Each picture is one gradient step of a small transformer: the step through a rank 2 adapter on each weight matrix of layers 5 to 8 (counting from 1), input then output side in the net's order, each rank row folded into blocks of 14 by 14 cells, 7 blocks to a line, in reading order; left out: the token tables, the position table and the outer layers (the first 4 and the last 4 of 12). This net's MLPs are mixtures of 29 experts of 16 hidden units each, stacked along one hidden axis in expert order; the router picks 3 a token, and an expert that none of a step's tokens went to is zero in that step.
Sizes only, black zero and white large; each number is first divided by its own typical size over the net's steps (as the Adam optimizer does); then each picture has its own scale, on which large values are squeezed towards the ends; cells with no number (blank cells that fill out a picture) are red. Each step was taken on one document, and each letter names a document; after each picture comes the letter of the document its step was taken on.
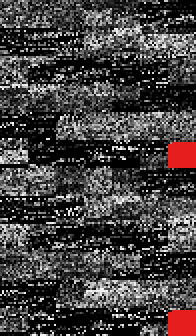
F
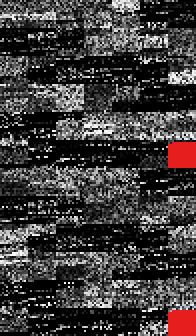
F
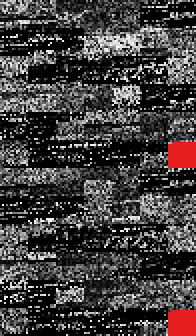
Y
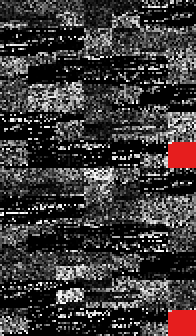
Y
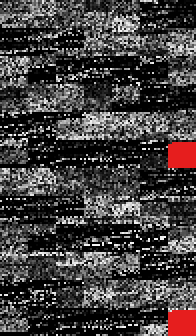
F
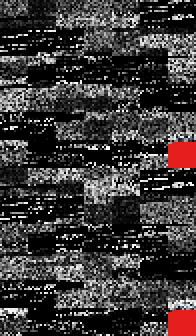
Y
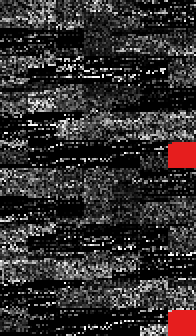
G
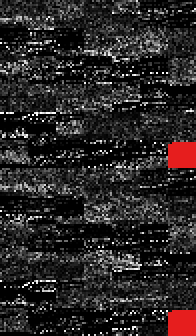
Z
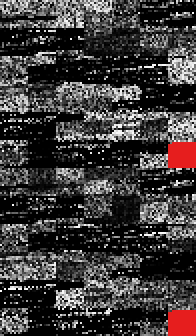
Y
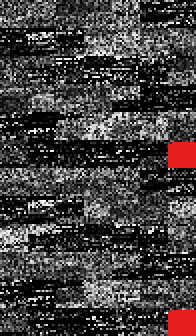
F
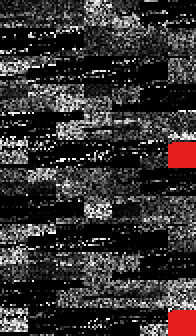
G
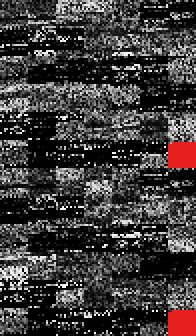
Y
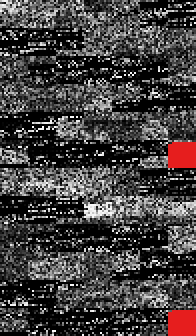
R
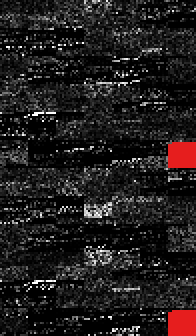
Z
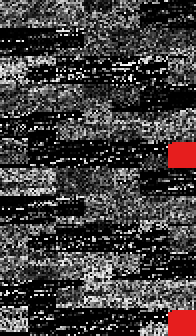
F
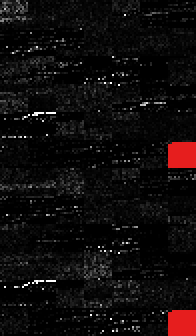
Z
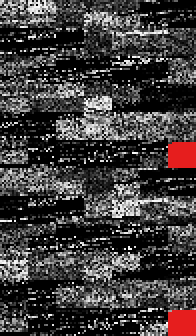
F
